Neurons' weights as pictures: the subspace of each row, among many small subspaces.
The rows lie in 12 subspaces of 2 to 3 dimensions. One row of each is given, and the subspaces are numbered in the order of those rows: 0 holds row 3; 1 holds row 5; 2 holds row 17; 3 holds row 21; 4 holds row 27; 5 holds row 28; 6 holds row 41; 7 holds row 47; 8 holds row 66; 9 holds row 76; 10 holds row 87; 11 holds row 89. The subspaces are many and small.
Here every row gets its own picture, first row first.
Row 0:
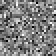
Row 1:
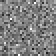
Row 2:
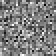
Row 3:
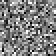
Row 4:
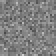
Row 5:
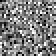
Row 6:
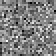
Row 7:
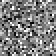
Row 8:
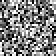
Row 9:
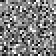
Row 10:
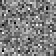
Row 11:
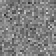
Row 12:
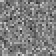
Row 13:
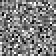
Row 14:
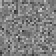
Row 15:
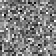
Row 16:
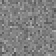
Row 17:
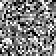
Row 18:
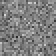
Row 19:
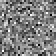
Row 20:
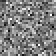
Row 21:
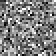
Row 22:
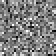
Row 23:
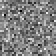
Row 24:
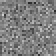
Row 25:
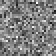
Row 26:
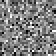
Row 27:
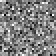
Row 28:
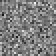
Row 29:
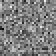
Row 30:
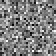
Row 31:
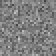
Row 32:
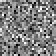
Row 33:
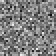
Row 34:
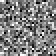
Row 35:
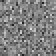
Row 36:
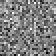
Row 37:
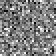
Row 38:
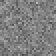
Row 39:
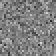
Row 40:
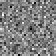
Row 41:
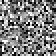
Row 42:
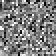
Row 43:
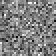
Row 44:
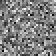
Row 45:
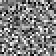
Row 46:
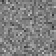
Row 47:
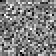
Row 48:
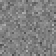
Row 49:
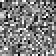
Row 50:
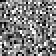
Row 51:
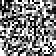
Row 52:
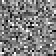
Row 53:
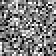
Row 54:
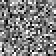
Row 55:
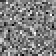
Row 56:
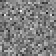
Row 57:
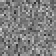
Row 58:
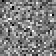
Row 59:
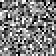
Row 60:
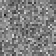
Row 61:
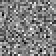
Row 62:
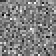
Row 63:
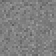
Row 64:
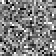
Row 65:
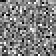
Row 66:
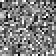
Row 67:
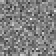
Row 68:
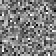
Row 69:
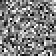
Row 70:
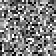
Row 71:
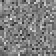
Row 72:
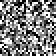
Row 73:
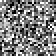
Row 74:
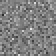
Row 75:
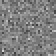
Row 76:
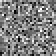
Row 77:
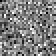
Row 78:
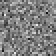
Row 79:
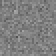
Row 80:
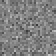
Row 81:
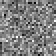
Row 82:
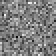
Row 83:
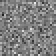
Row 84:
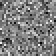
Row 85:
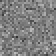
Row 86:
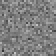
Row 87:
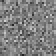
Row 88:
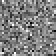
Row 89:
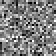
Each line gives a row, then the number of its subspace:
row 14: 9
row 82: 11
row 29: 9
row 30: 4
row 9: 5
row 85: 8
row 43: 11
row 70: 4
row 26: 0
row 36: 8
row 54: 0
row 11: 7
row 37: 8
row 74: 8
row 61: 9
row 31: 9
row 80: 0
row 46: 6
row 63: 2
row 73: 7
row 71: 5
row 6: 10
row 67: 7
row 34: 4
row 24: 10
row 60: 7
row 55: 0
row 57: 9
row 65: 10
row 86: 3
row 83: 5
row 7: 2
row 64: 6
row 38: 1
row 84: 2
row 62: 10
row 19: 3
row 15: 4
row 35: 10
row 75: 3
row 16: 6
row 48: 2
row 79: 9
